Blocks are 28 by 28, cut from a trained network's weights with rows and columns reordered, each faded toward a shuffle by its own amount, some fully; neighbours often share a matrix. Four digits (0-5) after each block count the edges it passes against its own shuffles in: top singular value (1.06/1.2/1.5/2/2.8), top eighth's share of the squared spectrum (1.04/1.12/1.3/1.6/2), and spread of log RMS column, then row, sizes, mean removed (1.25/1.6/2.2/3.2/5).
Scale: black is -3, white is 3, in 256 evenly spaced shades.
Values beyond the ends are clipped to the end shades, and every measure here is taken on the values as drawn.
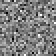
1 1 0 0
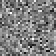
2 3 1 1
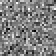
1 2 0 0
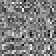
3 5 3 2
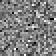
0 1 0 0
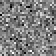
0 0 0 0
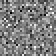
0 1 0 0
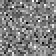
0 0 0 0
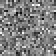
2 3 1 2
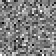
0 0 0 0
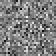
2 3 1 0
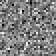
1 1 0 0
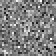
0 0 0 0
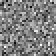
0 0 0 0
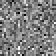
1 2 0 1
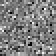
0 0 0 0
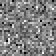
0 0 0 0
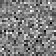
0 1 0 1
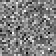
1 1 0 0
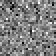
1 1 0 0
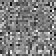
3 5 2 1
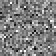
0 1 0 0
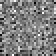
2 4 2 1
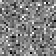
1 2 0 0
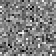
1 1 0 0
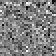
2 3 0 2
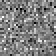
1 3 0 0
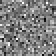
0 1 0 0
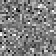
0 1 0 0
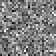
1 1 0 0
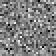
1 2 0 0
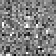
2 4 2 1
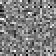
2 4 2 1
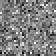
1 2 0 0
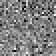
0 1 0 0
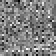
2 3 2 1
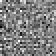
3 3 1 0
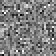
2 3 1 1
